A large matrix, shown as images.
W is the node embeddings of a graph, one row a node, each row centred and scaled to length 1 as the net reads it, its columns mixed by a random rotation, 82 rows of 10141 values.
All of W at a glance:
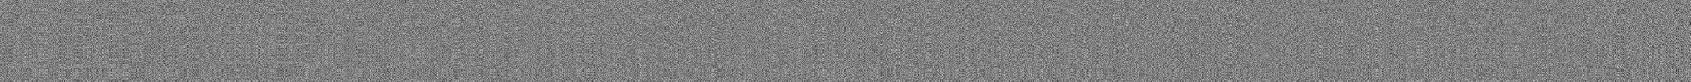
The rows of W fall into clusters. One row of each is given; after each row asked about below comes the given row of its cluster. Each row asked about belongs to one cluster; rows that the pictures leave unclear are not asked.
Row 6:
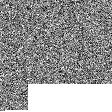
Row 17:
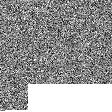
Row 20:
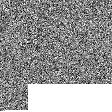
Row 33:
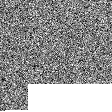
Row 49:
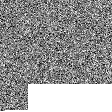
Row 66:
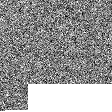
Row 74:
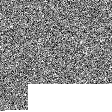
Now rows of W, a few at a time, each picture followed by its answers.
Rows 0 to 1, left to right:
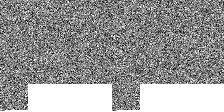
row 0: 17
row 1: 74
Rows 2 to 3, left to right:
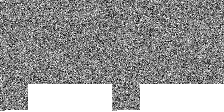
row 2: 17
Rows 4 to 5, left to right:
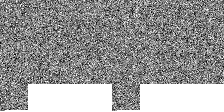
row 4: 49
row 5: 66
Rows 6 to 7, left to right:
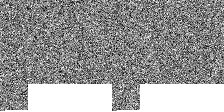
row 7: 66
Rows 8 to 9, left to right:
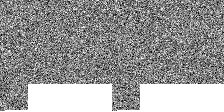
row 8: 74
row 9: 20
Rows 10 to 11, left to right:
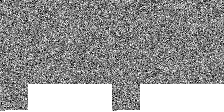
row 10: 20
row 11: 33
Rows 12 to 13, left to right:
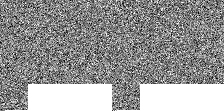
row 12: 49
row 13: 20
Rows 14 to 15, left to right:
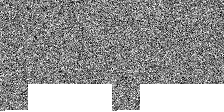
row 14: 6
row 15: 17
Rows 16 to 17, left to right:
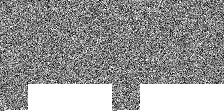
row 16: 74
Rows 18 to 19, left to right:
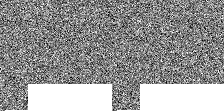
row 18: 17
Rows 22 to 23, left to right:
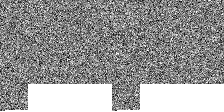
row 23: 74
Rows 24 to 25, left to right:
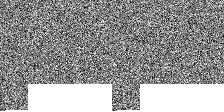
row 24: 33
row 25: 49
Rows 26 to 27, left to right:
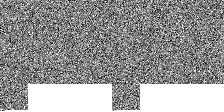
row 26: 17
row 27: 20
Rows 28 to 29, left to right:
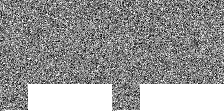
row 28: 20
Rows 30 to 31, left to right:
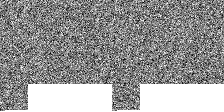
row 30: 66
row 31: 20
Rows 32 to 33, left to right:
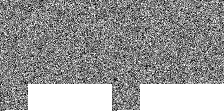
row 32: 33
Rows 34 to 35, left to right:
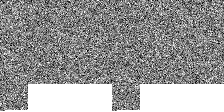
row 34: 74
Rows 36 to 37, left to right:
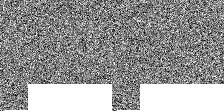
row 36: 20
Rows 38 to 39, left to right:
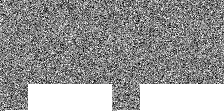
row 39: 20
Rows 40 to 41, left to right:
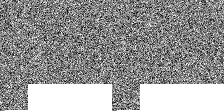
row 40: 66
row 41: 49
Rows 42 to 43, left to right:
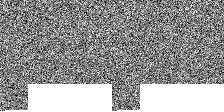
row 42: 20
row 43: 74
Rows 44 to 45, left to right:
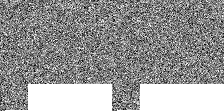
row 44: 33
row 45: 49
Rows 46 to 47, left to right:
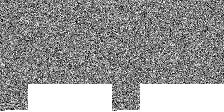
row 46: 49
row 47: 17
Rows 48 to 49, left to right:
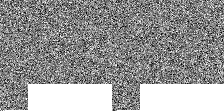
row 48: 20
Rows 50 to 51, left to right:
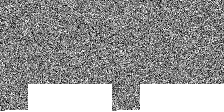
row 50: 49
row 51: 74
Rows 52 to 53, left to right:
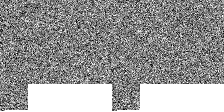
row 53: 49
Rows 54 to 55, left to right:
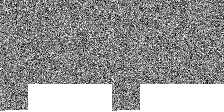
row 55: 6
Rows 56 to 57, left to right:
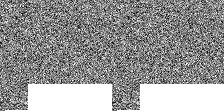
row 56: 49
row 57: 49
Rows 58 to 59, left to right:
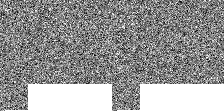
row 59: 74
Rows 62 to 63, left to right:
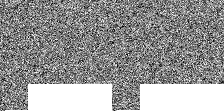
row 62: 33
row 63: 49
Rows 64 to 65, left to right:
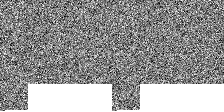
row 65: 74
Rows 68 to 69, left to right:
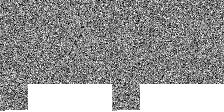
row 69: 20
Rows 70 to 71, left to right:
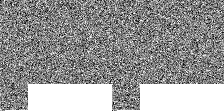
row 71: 20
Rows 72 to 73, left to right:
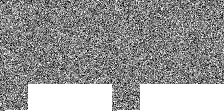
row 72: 74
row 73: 20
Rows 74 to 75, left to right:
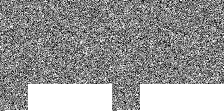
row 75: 74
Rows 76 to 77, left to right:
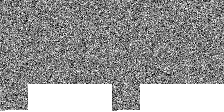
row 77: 33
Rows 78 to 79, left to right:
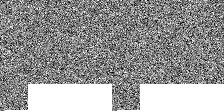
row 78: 74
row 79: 6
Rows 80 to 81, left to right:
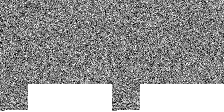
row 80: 49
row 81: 49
